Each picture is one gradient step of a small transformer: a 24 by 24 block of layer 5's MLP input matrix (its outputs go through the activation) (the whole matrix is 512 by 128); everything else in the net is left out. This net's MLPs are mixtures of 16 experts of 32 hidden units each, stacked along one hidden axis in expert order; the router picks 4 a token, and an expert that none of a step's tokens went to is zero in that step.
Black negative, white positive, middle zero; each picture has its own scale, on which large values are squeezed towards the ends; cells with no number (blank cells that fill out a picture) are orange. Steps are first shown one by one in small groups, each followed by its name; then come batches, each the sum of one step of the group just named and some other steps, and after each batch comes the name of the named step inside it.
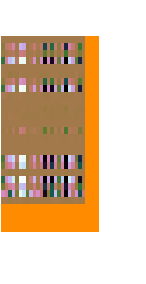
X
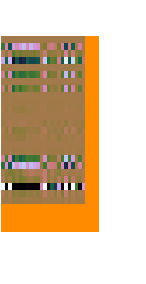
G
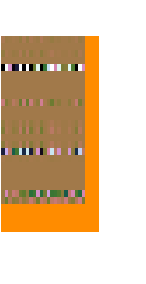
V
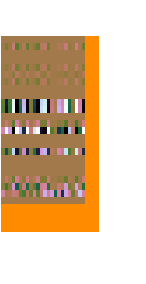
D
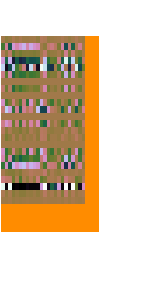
G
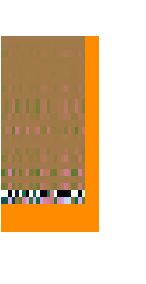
D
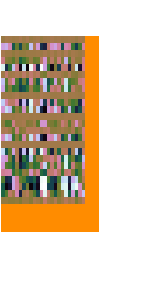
D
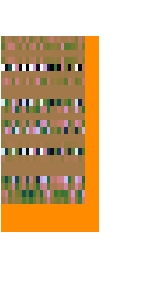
D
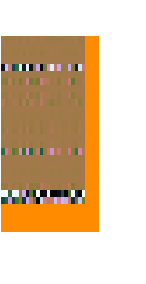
V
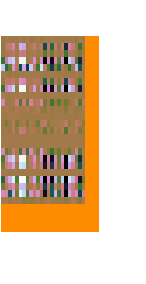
X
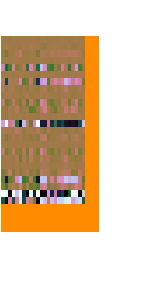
D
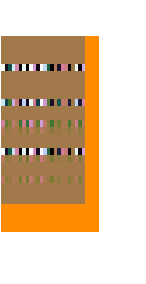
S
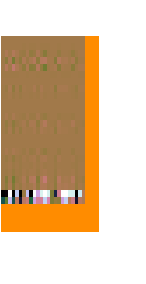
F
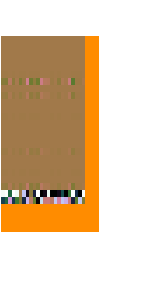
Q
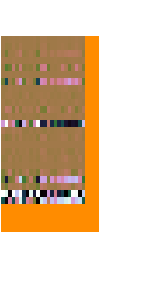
Q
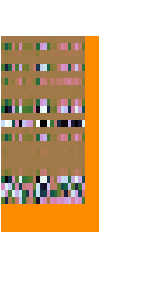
Q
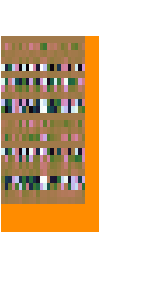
S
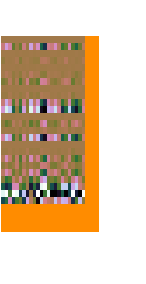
Q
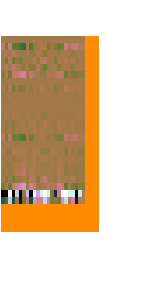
F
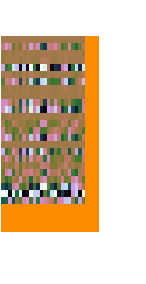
S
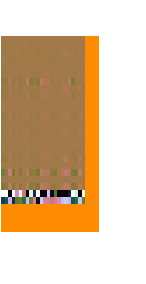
Q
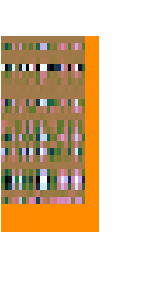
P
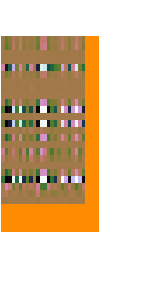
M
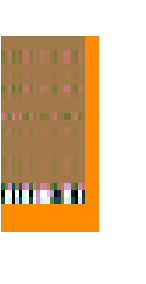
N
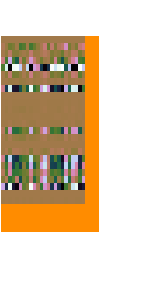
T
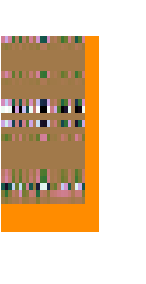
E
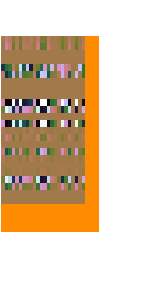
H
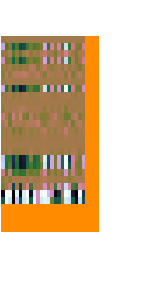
N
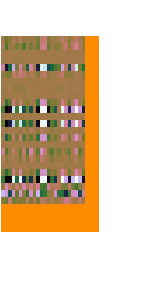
M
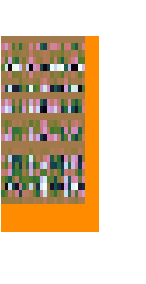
T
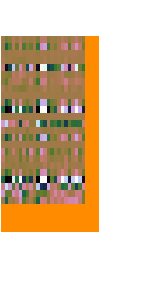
M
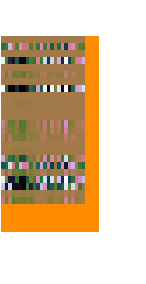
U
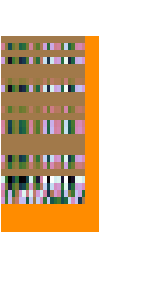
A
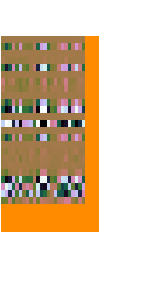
U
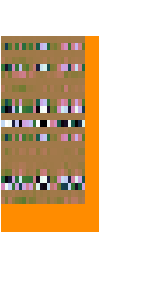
U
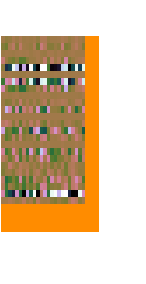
U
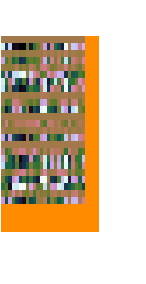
A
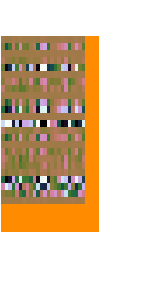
U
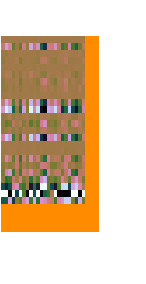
A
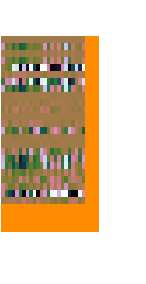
A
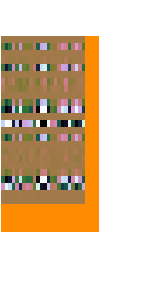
U
